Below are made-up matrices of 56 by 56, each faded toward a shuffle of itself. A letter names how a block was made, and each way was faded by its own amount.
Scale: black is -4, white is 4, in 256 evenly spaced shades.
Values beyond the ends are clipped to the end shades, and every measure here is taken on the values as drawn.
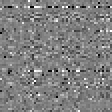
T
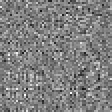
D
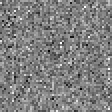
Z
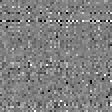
T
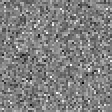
Z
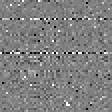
T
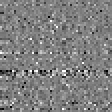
T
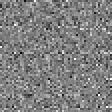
D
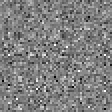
D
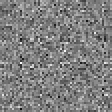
D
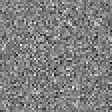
D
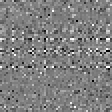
T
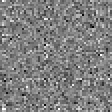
D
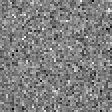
Z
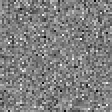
Z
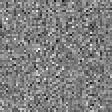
D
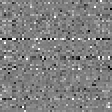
T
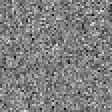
Z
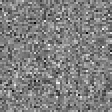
D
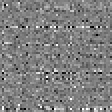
T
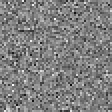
Z
